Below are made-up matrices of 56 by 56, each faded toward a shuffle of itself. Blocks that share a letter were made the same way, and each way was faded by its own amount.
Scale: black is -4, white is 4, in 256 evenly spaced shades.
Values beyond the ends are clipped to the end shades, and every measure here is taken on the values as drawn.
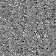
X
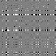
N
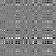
N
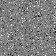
X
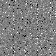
X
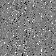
X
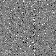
X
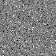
X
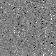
X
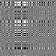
N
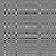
N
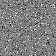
X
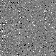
X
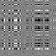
N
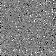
X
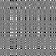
N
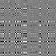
N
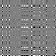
N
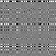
N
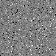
X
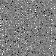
X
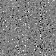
X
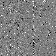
X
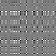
N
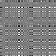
N
